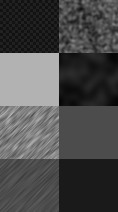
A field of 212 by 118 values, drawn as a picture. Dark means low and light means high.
It is made of 4 by 2 panels. Panel 1,1: very low, checkered, faint in contrast. Panel 1,2: low, blotchy. Panel 2,1: high, flat. Panel 2,2: very low, smooth, faint in contrast. Panel 3,1: middling, slanting up to the right. Panel 3,2: low, flat. Panel 4,1: low, slanting up to the right, faint in contrast. Panel 4,2: very low, flat.
